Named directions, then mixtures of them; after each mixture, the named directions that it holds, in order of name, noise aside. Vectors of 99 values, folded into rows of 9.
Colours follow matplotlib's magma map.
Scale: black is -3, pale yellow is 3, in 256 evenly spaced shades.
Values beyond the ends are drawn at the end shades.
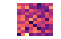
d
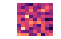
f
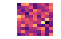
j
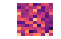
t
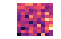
f, t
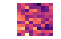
d, t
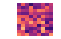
f, j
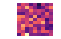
d, f, j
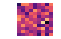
j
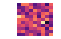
j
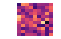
j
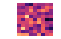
f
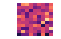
f, j, t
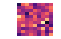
j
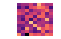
d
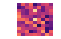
j, t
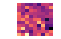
d, f, t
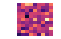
f, j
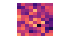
f, j, t
